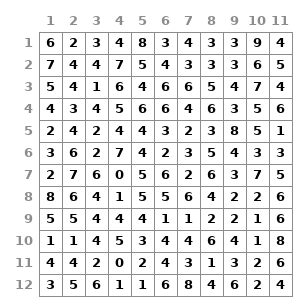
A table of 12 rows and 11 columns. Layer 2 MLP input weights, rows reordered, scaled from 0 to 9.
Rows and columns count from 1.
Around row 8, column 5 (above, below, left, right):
5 4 1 5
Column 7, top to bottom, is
4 3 6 4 2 3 2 6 1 4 3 8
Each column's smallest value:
1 1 1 0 1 1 1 1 2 1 1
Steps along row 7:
up down down up up down up down up down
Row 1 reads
6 2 3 4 8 3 4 3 3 9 4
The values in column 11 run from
1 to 8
